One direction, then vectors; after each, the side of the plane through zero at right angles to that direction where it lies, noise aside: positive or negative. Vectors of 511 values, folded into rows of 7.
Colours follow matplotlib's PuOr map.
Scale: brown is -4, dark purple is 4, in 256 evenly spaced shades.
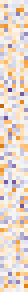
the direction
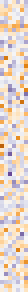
positive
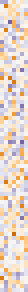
negative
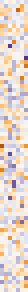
positive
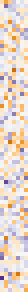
positive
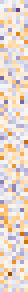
negative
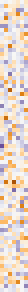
negative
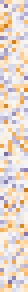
positive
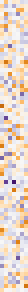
positive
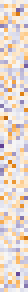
negative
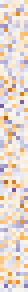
negative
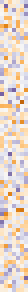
positive
